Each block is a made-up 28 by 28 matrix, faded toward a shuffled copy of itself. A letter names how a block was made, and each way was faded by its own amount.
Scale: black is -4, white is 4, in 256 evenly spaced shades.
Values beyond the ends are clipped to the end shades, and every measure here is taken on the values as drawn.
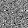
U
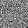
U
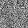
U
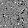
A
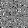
A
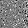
A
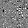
A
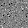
A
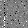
A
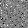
A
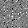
A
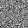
U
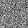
U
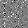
A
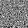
U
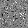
A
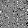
A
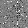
A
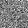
U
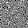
A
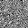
U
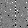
A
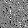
A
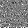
U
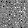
A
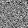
U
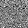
U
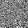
U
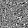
U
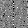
A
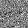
U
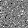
A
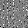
A
